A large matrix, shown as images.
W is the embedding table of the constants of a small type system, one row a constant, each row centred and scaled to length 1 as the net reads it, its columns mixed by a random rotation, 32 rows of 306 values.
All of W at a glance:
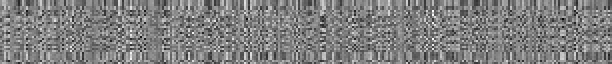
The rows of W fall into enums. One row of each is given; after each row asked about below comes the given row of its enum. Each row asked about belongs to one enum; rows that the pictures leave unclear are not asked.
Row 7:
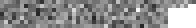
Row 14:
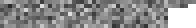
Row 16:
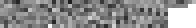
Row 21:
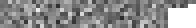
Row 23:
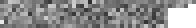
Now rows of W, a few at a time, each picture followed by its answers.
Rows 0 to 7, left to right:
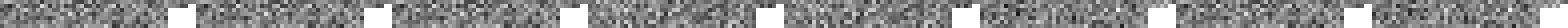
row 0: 14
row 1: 14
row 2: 14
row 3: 21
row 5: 7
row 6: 14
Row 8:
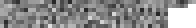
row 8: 16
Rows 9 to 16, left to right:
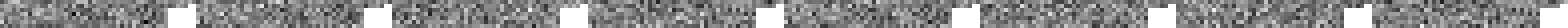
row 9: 23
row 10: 23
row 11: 7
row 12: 16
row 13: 23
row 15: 21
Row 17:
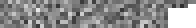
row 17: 21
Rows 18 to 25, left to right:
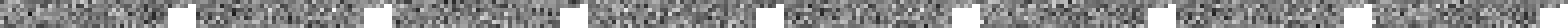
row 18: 23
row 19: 7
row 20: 16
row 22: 7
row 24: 7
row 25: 23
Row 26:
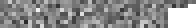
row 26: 21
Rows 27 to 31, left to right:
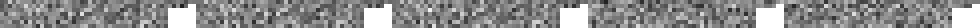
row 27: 21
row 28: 21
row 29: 21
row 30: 16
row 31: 14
